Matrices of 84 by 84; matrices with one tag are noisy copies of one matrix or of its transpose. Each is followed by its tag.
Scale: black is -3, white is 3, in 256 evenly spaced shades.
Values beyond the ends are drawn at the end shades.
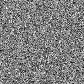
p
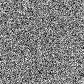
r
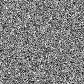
p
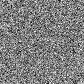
r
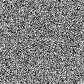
r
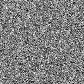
p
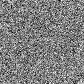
r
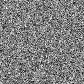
p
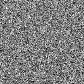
p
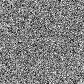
r
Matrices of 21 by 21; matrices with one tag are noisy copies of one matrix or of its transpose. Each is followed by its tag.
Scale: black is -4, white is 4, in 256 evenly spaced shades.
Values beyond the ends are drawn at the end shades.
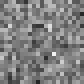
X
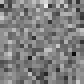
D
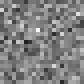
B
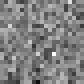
X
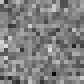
D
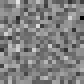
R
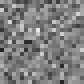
B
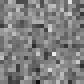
X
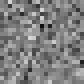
B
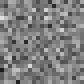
R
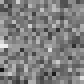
D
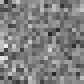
D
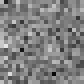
D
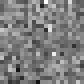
X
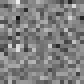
R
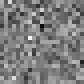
B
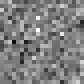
B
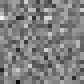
R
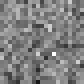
X
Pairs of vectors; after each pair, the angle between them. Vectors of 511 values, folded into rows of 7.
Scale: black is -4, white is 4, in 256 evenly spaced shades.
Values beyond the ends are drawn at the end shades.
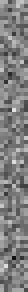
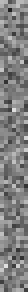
nearly parallel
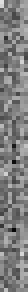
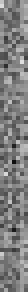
nearly parallel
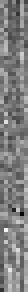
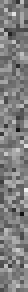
partly aligned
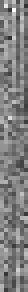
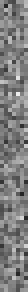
partly opposed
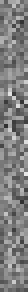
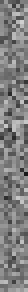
nearly opposite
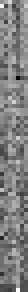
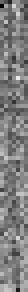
nearly opposite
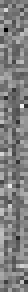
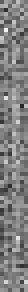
nearly opposite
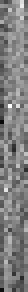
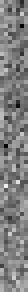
partly opposed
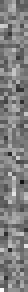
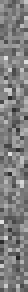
partly opposed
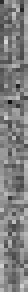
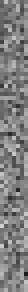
partly aligned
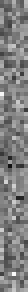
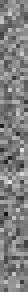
partly aligned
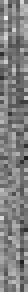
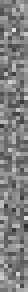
partly aligned
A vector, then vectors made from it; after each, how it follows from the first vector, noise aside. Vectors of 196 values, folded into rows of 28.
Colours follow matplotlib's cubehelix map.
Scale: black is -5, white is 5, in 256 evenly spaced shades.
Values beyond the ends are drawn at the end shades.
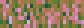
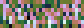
scaled up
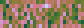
negated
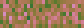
shrunk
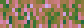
negated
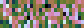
scaled up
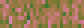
shrunk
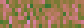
shrunk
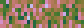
negated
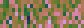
sign-scrambled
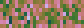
negated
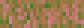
shrunk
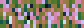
scaled up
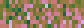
sign-scrambled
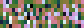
scaled up
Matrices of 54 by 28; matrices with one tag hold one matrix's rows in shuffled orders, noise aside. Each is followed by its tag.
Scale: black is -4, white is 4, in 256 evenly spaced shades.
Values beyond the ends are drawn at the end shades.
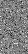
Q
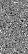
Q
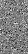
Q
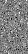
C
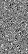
C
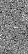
Q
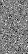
C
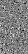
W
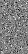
C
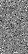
Q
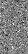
W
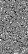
Q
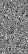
C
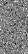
Q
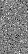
C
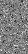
Q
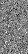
C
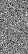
C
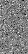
W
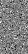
Q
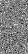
Q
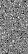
W
